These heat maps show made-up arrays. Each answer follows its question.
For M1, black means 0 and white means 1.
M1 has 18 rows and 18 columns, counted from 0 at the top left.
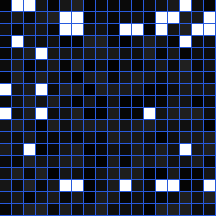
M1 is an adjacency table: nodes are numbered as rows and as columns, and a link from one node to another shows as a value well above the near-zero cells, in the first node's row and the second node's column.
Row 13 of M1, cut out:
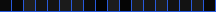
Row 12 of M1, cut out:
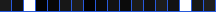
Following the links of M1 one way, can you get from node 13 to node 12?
no
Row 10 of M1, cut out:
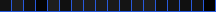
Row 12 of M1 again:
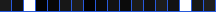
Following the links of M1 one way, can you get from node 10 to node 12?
no
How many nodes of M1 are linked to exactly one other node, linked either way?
3
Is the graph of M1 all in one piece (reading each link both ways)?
no
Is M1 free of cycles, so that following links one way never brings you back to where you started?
yes
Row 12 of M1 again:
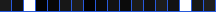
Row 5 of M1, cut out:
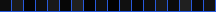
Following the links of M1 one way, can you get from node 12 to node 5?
yes
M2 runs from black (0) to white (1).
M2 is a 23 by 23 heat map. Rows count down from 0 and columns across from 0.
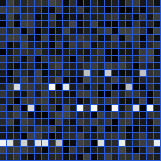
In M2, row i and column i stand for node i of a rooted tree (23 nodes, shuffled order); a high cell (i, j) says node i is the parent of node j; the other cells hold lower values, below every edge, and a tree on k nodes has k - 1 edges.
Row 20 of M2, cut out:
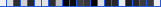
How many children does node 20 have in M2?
9
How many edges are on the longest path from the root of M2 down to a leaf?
2
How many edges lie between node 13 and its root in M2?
2
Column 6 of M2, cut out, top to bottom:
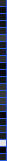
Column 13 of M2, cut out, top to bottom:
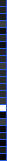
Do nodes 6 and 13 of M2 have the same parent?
no
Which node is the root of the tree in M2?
10
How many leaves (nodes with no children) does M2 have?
19
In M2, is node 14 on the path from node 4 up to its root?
no
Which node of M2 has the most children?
20
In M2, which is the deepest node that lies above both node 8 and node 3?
20
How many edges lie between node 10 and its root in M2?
0
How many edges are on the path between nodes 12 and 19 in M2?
3
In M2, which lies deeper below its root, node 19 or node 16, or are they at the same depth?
the same depth
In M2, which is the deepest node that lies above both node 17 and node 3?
20
